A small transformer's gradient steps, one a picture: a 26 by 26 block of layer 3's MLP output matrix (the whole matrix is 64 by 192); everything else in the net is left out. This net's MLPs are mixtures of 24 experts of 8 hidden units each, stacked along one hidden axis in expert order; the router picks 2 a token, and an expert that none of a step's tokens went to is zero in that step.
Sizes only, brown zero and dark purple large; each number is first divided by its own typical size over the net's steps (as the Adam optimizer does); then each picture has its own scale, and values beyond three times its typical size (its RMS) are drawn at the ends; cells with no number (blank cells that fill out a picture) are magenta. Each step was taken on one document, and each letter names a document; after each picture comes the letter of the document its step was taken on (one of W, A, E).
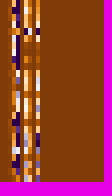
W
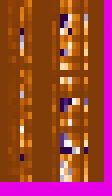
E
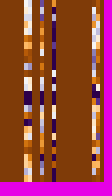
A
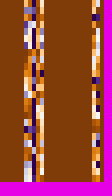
A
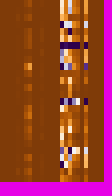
E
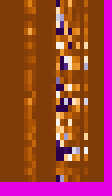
E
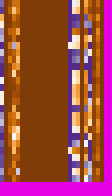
W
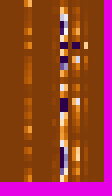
E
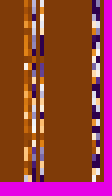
A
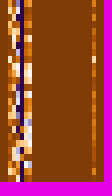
W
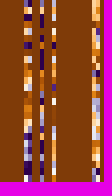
A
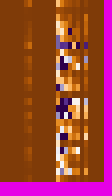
E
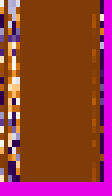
W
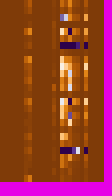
E
